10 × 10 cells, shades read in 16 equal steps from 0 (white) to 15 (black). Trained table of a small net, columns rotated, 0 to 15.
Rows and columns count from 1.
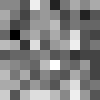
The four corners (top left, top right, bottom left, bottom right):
7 5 3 10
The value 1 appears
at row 1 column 4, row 5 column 8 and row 10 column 8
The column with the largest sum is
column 10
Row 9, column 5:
8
